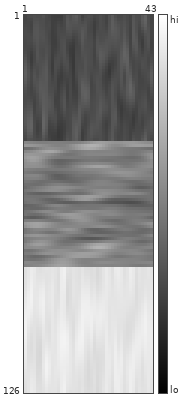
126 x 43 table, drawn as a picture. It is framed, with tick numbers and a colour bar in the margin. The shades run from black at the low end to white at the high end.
The table splits into 3 rows of 1 panel. Panel 1,1: low, streaked downward, faint in contrast. Panel 2,1: middling, streaked across. Panel 3,1: very high, streaked downward, faint in contrast.
